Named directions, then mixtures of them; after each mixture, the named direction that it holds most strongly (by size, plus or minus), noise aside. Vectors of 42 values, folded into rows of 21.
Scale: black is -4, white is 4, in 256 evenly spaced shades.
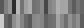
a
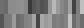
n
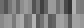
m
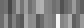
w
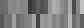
n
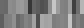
n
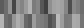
a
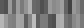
m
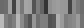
a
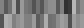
m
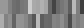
n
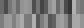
m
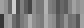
a
